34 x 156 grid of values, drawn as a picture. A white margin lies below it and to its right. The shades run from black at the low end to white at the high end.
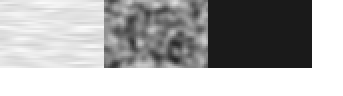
The table splits into one row of 3 panels. Panel 1,1: very high, streaked across, faint in contrast. Panel 1,2: middling, blotchy, strong in contrast. Panel 1,3: very low, flat.
